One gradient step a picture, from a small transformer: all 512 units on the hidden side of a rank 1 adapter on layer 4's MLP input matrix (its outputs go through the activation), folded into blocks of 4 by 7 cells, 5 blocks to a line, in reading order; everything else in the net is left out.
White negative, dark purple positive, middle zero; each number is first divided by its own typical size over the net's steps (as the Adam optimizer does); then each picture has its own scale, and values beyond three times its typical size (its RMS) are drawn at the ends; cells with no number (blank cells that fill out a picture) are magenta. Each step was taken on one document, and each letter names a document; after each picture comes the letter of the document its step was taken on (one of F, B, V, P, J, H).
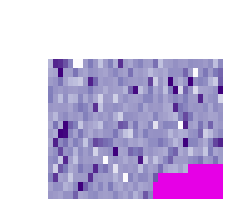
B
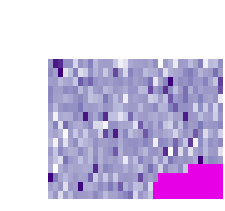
B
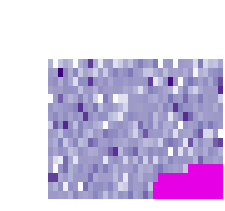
B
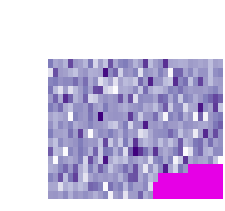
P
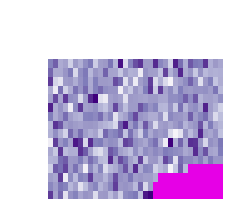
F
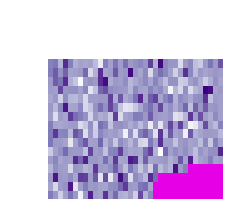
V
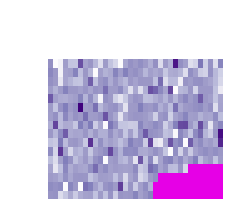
B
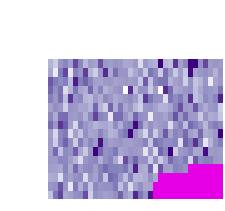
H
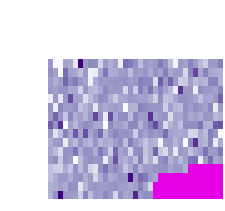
H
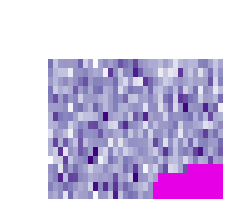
F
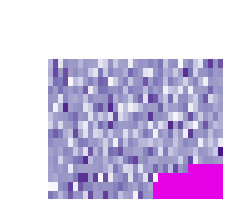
V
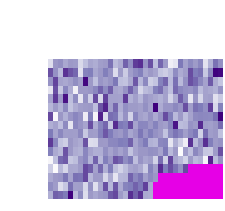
F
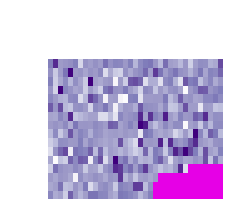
P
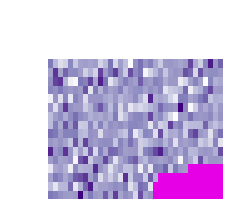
V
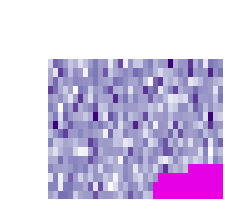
F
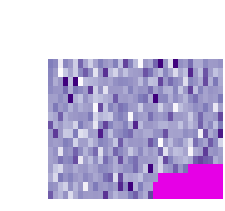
H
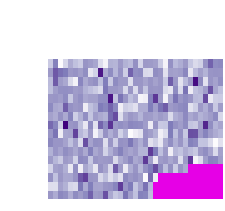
V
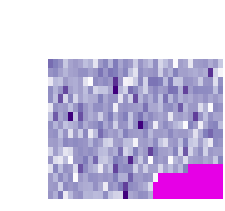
P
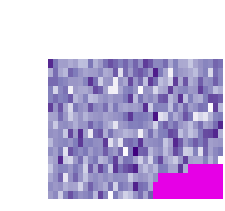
P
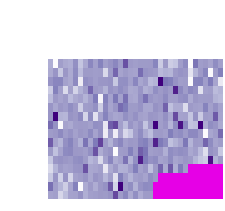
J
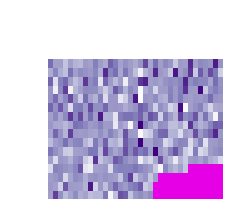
P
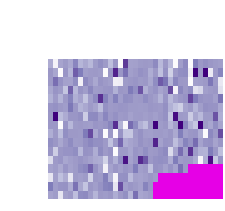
J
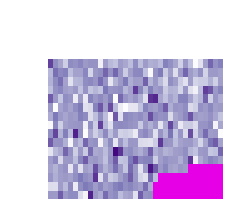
V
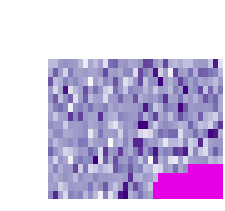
P
